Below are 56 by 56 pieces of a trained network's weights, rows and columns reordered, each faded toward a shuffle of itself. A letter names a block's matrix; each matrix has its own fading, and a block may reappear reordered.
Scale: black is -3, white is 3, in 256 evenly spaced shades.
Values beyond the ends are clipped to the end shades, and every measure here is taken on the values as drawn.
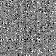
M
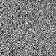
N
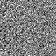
N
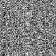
N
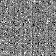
M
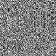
N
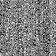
M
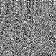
N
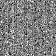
M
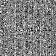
M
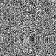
N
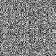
N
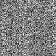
N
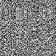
N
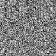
N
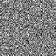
N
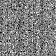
M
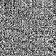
N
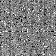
M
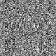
N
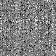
M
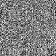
N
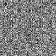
N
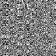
N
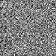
N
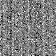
M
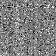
M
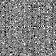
M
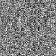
N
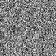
N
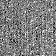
M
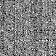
M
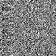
N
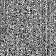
M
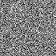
N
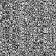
N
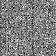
M
